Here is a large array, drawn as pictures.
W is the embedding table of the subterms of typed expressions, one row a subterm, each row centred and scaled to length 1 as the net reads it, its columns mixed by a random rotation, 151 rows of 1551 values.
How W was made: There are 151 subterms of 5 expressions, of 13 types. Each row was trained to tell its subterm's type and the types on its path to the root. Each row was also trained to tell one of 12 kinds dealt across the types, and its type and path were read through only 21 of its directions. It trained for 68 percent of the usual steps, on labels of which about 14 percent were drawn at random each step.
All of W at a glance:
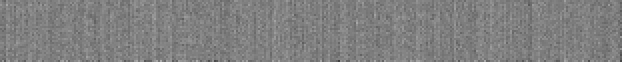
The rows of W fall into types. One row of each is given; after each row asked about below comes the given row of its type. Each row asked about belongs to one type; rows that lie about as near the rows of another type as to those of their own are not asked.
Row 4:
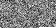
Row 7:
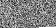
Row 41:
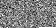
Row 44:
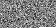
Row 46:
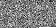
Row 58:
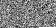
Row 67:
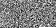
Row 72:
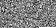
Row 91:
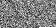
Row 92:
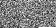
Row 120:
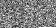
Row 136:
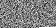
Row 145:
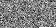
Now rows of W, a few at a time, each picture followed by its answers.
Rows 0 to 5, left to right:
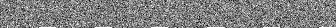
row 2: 92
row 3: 58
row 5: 145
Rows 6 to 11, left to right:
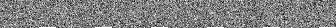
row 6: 44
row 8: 4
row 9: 72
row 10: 7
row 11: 136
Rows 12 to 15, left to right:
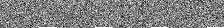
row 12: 92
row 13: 91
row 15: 91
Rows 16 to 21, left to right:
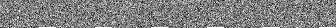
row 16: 58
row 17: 67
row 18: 7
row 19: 136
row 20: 58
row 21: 136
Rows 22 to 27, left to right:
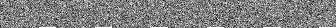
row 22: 136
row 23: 145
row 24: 92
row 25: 41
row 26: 145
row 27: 91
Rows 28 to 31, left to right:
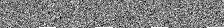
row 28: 72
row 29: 136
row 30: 91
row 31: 92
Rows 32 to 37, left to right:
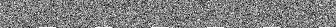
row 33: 4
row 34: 92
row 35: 91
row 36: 67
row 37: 91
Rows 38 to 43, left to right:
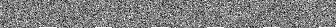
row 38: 41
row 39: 91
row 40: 44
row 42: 44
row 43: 120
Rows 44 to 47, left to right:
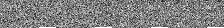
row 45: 136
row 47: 46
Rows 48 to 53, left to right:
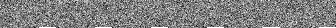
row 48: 46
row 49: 4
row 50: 44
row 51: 72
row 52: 92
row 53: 67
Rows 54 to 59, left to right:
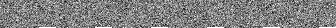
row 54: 58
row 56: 46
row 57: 72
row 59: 4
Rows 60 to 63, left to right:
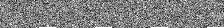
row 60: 46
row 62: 92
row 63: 72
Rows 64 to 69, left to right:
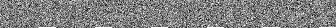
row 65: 136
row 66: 44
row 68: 58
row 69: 44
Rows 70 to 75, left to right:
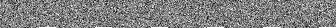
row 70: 72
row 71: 41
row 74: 92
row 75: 120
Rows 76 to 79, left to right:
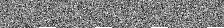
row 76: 120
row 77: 44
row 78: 92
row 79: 44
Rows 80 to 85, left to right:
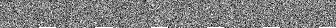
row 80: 67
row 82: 91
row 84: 58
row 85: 7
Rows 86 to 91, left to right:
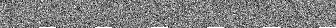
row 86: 120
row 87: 44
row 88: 145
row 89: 72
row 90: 58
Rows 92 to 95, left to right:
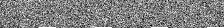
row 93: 120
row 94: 92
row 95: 58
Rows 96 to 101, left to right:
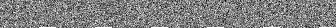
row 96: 44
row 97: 44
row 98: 120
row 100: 72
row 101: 120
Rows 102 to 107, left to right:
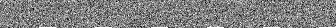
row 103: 41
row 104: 67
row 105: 58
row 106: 136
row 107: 44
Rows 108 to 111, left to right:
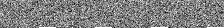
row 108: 41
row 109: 67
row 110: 4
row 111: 58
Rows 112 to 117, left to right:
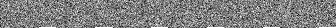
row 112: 145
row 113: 72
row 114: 91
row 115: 92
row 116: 44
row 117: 58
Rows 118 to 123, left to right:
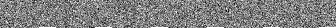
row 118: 4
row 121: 58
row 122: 72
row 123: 72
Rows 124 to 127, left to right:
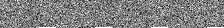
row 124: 7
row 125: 136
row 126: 145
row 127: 46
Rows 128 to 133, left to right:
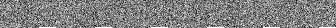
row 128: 7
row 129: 7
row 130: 41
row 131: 7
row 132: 91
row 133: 46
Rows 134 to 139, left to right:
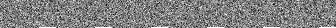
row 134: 136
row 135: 136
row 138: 41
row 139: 136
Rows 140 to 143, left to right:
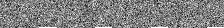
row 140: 120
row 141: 7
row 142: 7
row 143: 41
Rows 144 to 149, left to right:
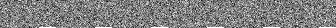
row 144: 46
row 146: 4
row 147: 136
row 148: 92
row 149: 120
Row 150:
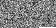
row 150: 41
